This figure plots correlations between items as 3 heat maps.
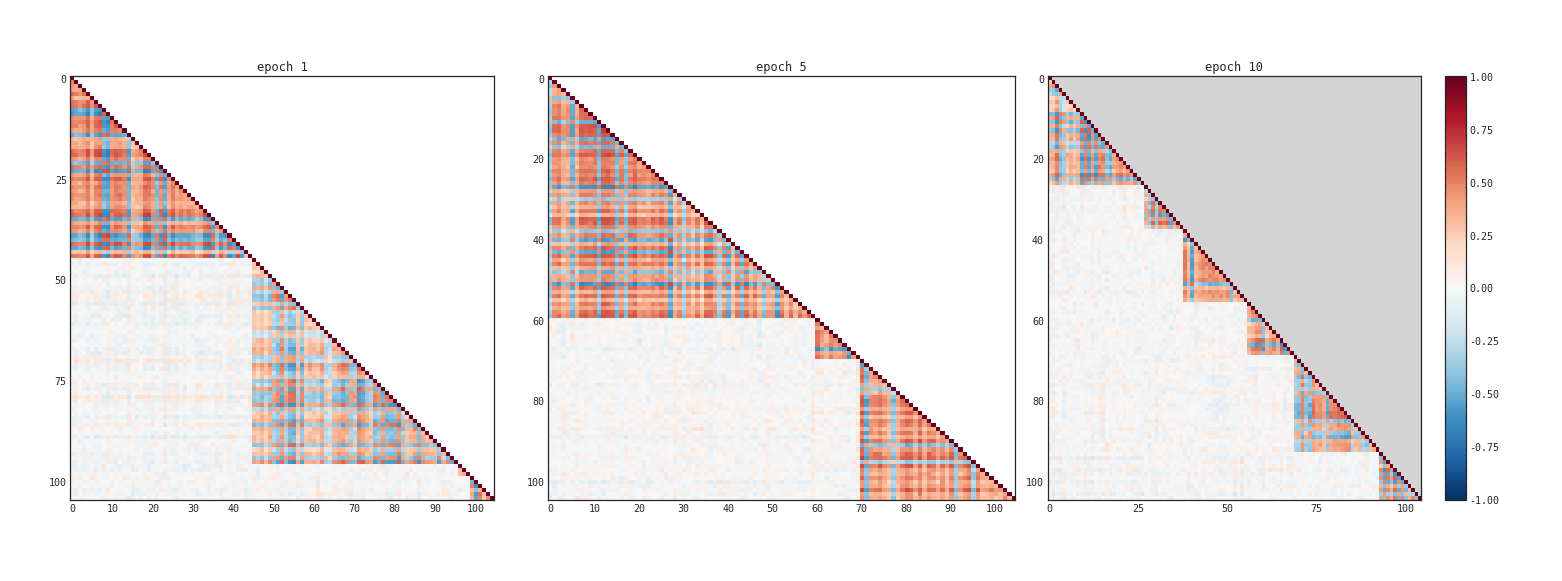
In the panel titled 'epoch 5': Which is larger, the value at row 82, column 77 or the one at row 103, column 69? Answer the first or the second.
the second
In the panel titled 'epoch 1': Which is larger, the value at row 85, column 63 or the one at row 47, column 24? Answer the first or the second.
the second
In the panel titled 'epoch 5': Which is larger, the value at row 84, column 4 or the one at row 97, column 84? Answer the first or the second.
the second
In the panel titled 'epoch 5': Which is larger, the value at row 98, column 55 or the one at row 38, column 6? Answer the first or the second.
the first
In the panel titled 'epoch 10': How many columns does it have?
105
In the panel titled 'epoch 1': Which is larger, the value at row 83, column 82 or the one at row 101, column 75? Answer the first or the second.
the second
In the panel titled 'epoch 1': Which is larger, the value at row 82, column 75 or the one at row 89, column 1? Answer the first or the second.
the first
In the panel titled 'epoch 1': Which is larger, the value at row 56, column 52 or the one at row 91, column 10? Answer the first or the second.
the first
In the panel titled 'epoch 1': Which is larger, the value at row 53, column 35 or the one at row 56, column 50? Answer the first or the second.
the first
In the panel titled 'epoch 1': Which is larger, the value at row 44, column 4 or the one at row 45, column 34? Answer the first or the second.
the first
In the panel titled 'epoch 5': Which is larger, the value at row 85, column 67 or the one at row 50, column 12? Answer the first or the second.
the second
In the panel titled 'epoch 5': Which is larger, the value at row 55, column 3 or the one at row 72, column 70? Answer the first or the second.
the second
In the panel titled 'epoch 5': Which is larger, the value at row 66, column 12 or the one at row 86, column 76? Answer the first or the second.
the second
